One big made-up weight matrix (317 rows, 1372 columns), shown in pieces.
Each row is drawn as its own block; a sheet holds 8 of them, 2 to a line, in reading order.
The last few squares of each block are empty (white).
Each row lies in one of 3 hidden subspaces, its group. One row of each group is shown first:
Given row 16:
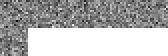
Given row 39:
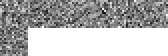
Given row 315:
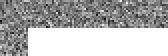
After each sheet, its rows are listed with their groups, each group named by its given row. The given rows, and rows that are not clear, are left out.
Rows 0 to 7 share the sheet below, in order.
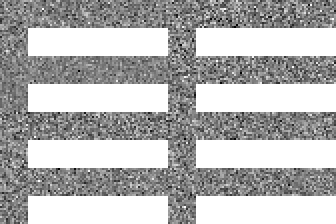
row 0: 315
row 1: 315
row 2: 16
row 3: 16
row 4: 16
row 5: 39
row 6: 315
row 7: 39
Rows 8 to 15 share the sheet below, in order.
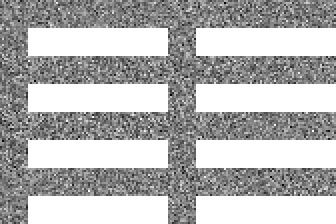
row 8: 315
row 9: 315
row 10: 16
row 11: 315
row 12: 16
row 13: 16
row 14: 16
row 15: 39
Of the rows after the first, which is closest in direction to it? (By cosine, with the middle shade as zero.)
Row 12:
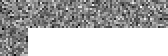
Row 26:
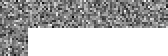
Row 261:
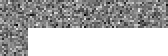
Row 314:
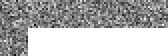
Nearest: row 314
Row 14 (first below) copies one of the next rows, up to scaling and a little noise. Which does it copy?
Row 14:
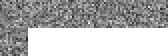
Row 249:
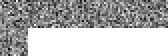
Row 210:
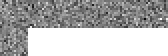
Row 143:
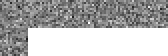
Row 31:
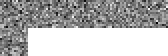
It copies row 143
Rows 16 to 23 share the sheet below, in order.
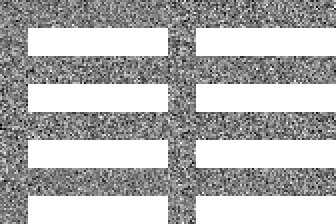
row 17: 16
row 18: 315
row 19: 39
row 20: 39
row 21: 16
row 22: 39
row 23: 16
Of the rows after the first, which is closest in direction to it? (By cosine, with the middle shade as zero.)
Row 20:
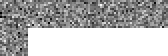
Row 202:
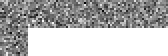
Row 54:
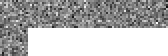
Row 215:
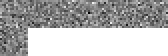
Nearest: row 202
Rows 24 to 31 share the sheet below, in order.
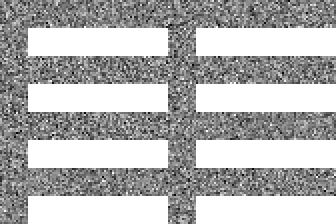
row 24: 315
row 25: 315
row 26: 16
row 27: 39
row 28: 16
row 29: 39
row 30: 39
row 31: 16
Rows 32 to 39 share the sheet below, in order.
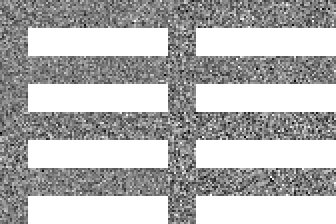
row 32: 315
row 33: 315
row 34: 16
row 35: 39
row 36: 315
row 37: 16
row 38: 39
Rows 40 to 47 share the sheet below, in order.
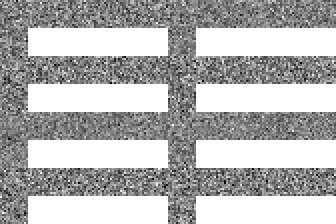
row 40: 16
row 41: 39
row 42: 315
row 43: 16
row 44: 315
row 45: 315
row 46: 315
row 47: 16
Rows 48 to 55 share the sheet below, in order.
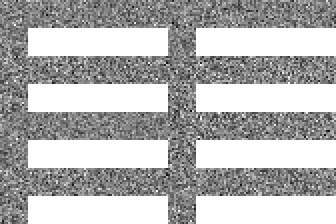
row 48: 16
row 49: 315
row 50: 16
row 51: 315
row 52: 39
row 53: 16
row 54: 16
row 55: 16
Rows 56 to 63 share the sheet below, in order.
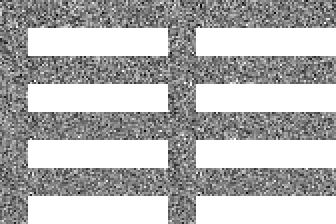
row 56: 39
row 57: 16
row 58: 16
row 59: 39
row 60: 16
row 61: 39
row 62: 16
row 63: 16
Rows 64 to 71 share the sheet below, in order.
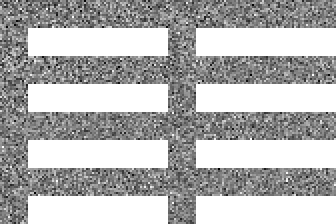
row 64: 16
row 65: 39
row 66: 315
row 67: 16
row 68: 315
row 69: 315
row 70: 16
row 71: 315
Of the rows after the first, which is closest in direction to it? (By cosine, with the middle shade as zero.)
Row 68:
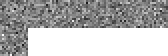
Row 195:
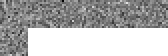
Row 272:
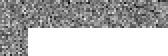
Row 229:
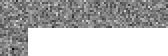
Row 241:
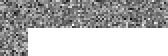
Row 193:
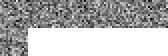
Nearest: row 195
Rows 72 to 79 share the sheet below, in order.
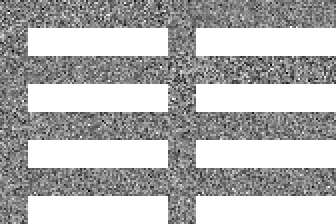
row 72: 315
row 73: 315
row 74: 315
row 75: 39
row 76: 39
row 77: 16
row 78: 16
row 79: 16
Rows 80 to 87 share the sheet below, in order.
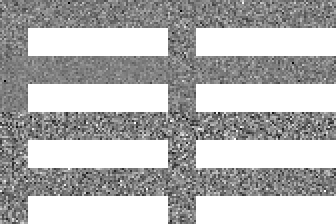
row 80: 39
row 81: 39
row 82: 16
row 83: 16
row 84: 315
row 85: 39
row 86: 315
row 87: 16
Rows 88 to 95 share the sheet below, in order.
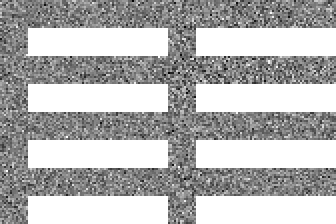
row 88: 39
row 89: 39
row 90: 315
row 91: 39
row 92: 315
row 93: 315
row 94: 39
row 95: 315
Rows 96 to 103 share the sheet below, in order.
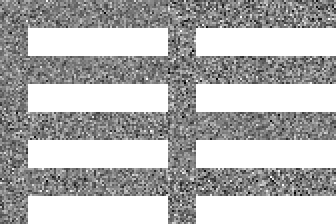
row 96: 39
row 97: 16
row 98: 315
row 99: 39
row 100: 16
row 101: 39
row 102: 315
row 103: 39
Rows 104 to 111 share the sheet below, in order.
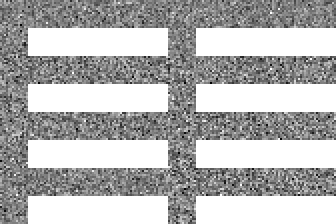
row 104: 315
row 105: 39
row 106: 16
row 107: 39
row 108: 315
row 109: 16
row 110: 39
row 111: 16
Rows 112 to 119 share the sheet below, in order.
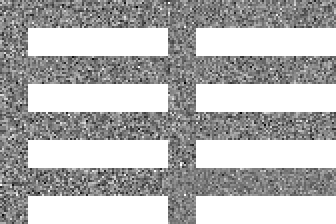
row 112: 315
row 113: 39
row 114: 39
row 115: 39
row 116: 315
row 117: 315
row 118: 39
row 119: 39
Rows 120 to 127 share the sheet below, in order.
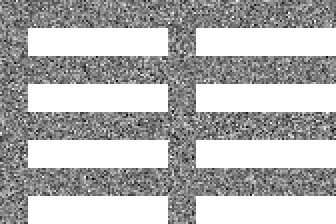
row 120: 16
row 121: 315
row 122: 315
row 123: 315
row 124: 315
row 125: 315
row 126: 315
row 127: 315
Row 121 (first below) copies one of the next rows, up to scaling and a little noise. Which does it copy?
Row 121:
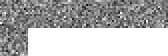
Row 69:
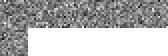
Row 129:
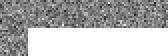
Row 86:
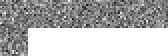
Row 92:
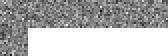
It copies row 86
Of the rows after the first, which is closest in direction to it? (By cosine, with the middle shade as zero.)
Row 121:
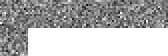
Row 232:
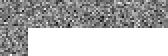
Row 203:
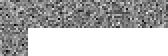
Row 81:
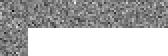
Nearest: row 203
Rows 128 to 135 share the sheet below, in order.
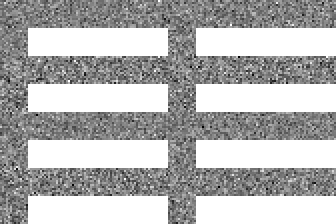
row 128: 315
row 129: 315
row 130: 315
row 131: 315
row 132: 315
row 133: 39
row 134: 16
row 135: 39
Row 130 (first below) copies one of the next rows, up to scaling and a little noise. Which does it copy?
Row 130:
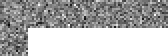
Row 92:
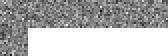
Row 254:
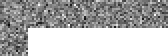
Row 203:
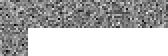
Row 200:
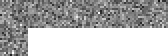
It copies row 254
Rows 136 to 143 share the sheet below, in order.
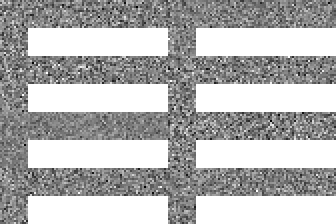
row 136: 315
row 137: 39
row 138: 315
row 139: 315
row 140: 39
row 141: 39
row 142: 16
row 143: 16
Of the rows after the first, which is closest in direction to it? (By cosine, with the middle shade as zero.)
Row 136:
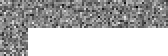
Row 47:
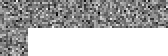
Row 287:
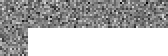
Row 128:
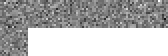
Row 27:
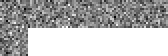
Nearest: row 287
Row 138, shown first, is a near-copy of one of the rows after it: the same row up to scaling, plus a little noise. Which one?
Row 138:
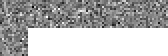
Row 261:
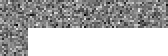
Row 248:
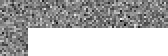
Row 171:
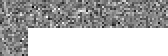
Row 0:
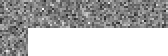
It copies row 171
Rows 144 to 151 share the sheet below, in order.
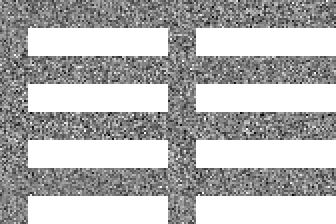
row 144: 16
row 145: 315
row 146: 315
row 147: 39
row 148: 315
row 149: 39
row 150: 16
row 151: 16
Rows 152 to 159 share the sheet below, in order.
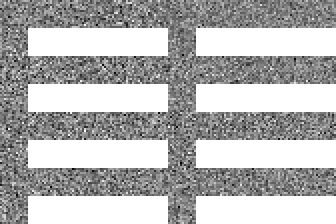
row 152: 315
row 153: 16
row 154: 39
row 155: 39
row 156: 315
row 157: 315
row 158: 39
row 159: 16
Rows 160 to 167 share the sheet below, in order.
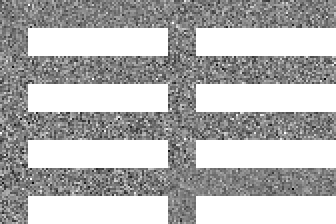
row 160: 16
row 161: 315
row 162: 16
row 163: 16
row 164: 315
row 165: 39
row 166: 315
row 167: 315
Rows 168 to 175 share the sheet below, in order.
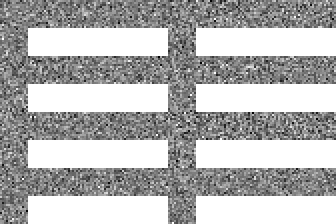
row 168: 315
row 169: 315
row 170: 315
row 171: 315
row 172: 16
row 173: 16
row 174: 315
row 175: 315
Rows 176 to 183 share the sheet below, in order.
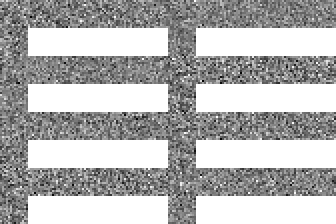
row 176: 39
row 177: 16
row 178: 39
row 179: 16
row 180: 315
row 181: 16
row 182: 16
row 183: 39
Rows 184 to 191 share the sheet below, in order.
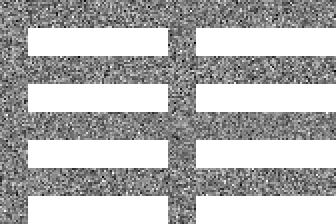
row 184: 16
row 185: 315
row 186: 315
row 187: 39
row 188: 39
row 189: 315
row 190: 39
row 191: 16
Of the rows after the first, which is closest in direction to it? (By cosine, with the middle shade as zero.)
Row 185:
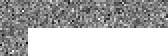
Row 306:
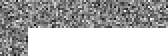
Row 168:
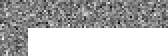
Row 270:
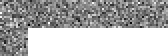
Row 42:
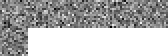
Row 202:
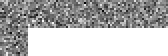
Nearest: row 42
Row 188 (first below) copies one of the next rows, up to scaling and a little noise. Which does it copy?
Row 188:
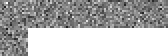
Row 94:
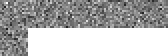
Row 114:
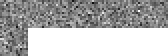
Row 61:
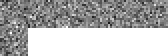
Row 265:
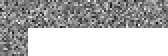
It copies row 94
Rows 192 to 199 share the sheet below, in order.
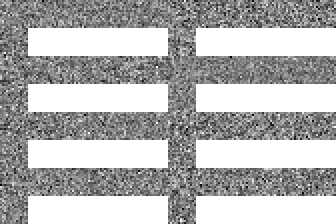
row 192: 315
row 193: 16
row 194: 315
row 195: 315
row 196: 39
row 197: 39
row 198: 39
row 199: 315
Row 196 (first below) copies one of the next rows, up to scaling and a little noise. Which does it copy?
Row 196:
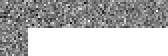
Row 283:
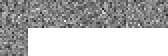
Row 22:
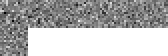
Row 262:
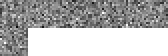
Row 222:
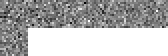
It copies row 222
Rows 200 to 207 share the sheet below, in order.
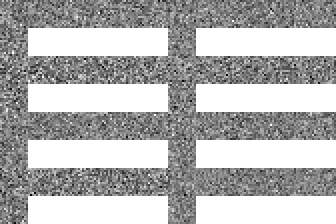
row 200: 315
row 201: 39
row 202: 39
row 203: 315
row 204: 39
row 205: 39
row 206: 16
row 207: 39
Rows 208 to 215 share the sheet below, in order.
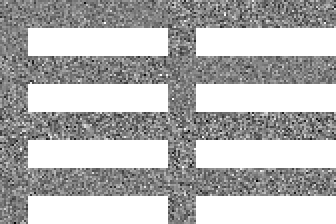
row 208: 39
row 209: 16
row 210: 16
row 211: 315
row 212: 315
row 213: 16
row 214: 16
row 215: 39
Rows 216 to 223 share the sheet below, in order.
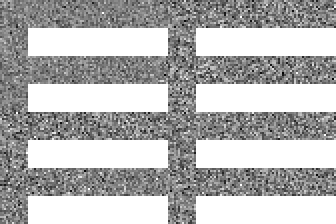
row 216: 39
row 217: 16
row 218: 16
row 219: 39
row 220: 16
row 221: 16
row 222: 39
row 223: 16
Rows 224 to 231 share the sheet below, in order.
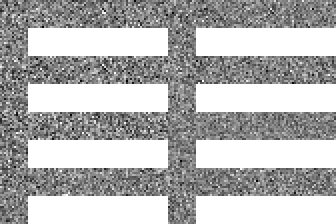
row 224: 39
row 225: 39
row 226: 39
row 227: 16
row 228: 16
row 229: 16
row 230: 39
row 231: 39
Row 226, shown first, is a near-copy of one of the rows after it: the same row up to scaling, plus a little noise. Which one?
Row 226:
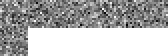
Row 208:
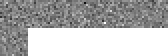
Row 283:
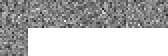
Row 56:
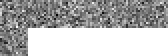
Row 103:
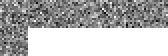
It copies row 103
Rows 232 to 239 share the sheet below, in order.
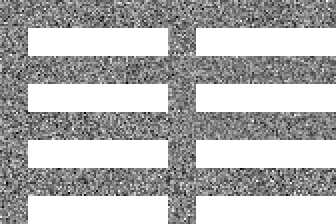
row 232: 315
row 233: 315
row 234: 39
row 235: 315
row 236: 16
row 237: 315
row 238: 315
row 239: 39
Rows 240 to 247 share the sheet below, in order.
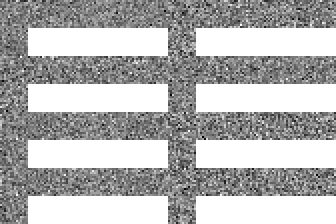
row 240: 315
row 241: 315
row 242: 315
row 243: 315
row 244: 39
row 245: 16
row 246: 39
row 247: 16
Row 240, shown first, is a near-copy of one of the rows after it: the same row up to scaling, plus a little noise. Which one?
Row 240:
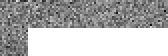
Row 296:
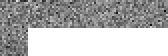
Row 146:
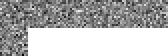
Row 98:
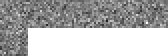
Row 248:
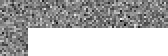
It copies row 296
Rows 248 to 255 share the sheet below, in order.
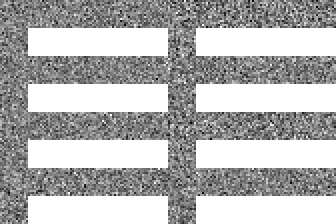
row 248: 315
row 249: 16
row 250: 16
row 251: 39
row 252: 39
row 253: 39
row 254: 315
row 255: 16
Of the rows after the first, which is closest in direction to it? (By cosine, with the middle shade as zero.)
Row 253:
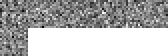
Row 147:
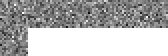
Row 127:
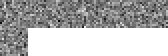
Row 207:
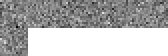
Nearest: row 207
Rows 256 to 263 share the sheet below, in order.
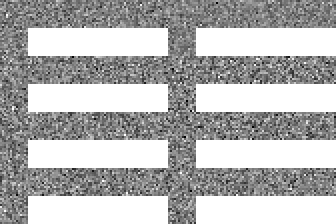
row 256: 315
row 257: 39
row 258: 315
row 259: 315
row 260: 16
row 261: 315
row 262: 39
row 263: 315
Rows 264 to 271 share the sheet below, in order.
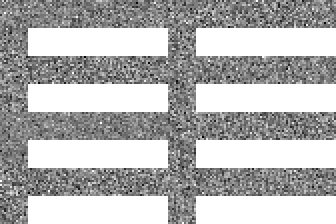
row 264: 315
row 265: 39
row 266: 16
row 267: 315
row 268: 315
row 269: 16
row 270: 39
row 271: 16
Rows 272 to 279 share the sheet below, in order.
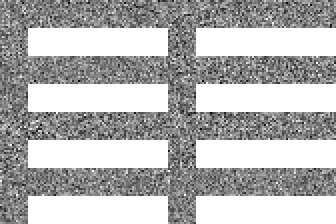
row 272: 315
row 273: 315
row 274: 16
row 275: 16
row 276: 39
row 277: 315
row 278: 39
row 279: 39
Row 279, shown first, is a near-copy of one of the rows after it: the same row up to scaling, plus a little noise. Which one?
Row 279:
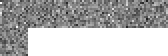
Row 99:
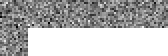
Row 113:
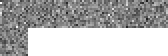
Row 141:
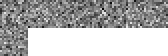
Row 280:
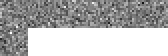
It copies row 113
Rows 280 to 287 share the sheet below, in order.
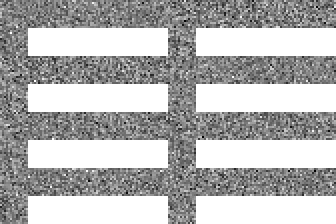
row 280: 39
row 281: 16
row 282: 16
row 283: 39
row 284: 16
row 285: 16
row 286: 39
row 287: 315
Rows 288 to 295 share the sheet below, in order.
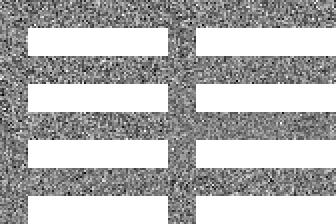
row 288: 16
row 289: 16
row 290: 315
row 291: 315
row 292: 16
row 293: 315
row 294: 39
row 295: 39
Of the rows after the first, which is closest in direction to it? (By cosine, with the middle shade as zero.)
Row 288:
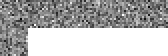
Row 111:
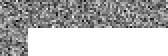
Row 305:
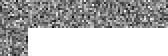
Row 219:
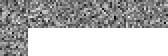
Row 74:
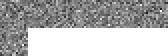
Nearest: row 111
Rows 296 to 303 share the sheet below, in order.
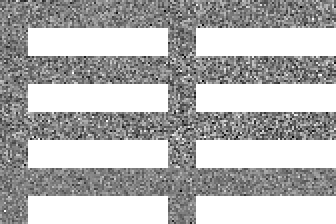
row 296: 315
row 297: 16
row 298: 16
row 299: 16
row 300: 16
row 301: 315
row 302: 315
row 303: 315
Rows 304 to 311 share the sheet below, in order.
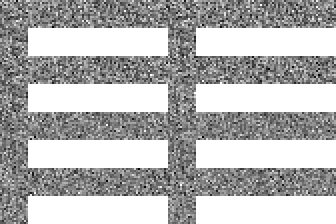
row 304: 16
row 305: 16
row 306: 16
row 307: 16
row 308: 16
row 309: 16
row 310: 16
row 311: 39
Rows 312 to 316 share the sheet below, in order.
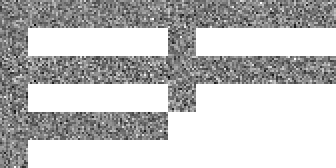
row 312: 16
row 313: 39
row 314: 16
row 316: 16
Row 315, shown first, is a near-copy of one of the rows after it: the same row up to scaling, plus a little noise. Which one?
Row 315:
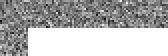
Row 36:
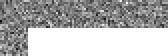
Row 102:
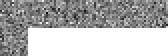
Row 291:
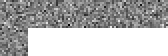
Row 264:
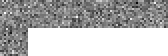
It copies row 36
